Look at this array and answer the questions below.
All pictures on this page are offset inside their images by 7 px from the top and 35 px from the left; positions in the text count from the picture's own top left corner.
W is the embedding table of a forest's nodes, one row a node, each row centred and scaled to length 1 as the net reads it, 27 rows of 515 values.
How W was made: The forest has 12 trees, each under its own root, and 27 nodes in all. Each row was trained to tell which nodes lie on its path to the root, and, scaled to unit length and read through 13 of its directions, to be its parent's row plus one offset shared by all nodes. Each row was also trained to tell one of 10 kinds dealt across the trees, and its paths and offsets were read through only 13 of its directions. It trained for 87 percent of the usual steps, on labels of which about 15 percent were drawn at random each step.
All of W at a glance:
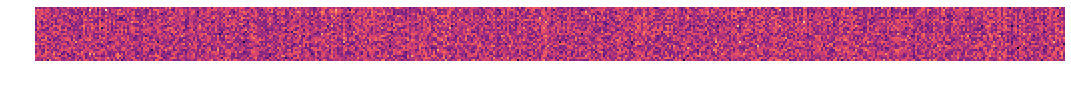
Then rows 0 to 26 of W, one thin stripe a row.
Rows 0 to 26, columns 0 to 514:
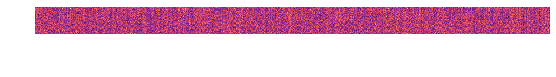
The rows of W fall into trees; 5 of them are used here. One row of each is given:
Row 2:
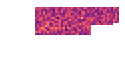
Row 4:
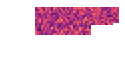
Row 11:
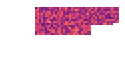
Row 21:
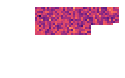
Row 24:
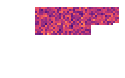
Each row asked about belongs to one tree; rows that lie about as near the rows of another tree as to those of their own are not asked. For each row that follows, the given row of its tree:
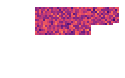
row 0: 4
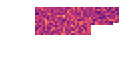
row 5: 2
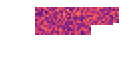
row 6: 4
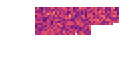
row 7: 11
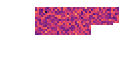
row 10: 11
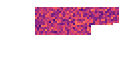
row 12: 2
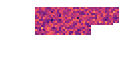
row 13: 24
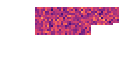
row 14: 4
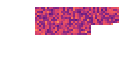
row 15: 21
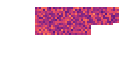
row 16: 21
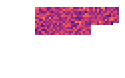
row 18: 24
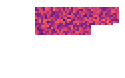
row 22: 4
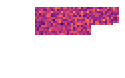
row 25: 2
